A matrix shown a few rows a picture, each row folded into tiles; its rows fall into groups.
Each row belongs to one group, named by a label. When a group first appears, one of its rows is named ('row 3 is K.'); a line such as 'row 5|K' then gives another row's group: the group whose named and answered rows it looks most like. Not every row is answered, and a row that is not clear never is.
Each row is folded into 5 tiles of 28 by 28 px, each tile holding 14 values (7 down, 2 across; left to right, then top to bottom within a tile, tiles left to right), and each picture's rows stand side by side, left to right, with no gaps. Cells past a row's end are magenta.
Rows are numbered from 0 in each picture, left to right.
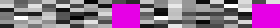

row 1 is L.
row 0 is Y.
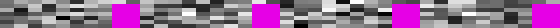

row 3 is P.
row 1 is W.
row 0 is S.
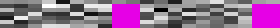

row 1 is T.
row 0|L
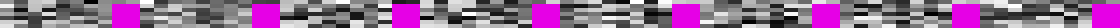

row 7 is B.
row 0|P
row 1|Y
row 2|B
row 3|P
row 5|T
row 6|L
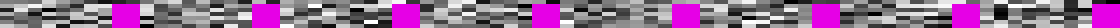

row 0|P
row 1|W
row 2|S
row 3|Y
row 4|T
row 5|P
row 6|S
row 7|B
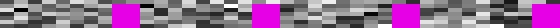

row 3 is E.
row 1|L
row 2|Y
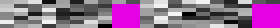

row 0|W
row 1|E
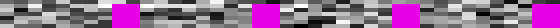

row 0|S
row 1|B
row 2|T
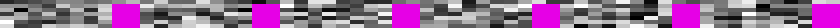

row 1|B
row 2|P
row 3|S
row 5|P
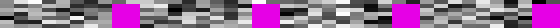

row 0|W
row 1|W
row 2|E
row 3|E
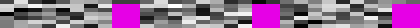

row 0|B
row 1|B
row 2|L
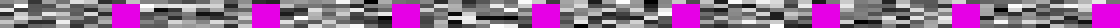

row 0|T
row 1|B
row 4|E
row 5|E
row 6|W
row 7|S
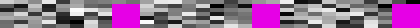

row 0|Y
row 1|W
